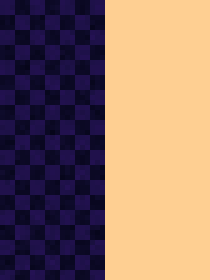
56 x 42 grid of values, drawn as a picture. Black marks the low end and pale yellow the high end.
It is made of 1 by 2 panels. Panel 1,1: very low, checkered, faint in contrast. Panel 1,2: very high, flat.
